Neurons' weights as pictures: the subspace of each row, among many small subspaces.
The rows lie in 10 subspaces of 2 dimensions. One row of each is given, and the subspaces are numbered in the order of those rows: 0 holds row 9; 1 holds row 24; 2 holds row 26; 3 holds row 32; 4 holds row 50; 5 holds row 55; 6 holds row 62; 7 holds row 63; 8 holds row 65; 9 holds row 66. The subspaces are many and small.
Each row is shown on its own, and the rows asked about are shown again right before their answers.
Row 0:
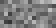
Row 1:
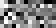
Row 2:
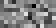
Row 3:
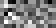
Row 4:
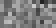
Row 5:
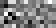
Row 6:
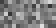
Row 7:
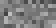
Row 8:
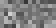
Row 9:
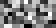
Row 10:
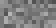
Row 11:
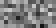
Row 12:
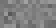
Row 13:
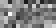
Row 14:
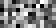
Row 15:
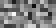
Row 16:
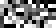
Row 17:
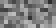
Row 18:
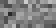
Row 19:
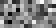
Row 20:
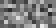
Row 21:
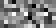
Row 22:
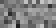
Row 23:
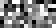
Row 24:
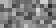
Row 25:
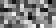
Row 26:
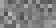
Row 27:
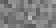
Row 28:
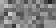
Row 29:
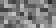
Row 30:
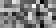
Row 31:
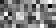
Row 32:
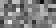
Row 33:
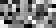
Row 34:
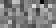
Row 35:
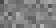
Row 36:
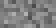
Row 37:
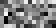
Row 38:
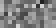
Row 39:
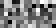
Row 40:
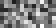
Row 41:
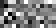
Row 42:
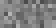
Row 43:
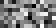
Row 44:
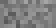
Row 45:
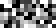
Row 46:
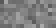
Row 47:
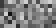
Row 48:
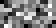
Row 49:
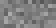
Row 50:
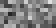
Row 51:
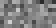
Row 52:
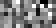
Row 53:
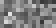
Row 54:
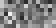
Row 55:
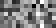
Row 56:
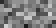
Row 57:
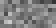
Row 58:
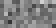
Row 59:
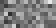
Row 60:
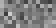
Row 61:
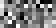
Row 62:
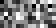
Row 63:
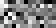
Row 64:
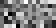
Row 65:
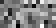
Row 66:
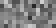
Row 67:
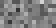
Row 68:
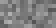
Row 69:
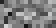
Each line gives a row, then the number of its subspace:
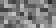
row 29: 4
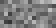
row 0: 9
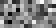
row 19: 3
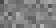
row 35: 7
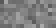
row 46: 7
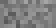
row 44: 8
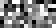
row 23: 3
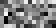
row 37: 0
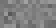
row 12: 5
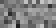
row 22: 8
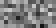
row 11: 6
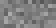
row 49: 0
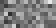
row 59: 6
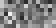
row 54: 2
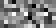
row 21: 8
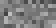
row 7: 0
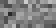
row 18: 4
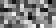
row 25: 4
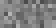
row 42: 5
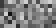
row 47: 2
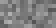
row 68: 3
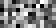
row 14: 2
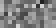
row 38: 2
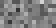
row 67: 3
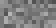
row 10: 0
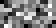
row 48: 1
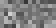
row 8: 5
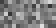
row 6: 6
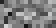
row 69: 1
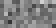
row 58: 9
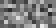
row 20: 6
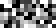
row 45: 1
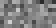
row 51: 3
